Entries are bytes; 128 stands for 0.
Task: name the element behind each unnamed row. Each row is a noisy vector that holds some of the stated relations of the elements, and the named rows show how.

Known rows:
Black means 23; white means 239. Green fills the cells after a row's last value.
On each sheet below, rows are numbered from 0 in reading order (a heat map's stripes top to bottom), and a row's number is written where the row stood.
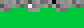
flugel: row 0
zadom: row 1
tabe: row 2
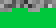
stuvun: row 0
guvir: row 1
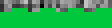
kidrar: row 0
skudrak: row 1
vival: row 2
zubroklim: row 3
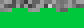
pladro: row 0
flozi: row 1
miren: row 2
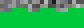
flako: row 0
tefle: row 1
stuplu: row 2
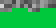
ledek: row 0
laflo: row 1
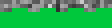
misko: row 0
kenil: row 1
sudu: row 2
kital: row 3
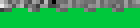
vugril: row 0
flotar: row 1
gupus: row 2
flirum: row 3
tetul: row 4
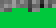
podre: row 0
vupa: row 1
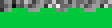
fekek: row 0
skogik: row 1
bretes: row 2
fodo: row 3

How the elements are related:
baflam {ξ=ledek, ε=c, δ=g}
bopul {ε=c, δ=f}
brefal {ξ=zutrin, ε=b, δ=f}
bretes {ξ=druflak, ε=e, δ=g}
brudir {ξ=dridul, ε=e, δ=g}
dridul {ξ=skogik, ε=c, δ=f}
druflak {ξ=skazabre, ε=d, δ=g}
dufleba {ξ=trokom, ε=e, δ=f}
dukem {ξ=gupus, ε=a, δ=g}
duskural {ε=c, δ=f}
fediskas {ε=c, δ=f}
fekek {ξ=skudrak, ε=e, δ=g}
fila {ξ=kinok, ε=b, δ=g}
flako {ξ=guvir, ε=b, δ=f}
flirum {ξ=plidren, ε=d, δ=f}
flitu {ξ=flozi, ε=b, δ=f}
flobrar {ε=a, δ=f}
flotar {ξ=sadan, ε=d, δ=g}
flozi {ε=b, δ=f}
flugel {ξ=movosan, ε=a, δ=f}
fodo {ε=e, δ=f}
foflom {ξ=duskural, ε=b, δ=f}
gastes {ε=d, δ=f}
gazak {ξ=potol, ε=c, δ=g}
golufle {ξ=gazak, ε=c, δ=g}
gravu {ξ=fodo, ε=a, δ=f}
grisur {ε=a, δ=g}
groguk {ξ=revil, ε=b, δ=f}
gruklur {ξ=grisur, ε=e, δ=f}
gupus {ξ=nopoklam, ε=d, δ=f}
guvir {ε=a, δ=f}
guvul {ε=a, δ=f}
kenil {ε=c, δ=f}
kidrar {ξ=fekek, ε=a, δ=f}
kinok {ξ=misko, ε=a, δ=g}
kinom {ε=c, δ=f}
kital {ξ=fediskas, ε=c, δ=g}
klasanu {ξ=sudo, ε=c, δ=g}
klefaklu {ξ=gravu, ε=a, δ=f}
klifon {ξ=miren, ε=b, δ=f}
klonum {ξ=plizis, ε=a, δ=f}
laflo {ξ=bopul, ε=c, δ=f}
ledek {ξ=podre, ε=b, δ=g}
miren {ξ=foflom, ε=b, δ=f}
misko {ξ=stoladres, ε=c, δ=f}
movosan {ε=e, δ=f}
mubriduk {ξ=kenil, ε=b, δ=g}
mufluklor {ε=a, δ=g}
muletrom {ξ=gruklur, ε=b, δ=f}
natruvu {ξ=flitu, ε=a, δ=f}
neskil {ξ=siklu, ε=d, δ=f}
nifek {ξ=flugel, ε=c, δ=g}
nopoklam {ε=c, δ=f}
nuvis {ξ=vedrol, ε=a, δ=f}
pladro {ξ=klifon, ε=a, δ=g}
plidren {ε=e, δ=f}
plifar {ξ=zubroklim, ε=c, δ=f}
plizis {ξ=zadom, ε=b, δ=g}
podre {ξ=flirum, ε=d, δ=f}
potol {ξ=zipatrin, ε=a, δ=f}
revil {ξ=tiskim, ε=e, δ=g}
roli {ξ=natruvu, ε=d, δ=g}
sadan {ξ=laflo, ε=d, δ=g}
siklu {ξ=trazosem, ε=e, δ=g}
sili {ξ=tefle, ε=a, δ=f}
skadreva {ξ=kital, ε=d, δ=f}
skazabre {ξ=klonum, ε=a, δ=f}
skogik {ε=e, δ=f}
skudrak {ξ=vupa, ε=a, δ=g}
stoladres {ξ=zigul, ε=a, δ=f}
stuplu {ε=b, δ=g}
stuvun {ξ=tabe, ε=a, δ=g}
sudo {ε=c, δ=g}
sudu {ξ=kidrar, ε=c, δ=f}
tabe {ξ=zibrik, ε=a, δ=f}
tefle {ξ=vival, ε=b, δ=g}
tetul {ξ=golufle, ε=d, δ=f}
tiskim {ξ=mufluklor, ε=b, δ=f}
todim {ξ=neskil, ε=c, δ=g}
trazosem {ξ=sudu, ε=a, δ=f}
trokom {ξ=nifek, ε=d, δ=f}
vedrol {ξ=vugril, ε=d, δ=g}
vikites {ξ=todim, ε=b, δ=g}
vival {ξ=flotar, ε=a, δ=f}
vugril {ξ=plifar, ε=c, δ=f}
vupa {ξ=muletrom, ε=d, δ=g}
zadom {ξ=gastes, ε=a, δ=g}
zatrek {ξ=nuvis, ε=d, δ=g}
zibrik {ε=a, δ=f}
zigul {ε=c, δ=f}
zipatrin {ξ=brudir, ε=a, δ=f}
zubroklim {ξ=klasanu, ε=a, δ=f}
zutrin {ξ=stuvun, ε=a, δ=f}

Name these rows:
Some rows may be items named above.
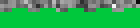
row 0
dufleba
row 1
golufle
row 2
vival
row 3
neskil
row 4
zadom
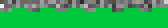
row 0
bretes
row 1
misko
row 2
roli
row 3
mubriduk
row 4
neskil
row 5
dridul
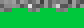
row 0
zutrin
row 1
revil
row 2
ledek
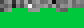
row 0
siklu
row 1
zadom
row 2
skadreva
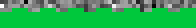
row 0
plizis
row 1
sudo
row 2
sili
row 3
muletrom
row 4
skazabre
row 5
skudrak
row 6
fila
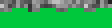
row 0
baflam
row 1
trazosem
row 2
nuvis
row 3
zatrek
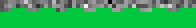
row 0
gruklur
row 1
golufle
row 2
todim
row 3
zadom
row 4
bopul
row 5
mufluklor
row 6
nifek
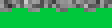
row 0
gazak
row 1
dukem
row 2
zutrin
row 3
vikites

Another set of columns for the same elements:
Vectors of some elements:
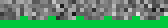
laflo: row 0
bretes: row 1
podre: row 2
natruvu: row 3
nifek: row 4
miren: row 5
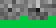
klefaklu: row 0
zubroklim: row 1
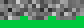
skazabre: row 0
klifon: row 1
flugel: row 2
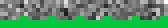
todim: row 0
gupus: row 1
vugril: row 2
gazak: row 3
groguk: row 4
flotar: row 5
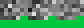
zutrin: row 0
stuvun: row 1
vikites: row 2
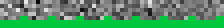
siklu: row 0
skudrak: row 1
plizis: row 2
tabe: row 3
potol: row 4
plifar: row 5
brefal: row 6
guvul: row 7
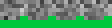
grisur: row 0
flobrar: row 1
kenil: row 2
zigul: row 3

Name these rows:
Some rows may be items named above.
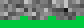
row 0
vikites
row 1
revil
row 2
zubroklim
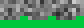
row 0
gruklur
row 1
skogik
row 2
vival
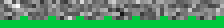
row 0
misko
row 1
flozi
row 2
druflak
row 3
fila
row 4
vedrol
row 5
laflo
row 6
stuplu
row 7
mufluklor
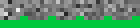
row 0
fekek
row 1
sili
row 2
klasanu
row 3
flozi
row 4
dufleba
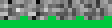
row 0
skudrak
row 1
vupa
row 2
gastes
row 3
gastes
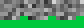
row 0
golufle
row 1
ledek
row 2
roli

